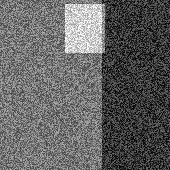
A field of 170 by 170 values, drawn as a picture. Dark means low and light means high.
Odd patch: higher, in the top middle. Seam: vertical, 60% of the way across, the left part higher. Ninth with the highest average: top middle. Stripes: none.
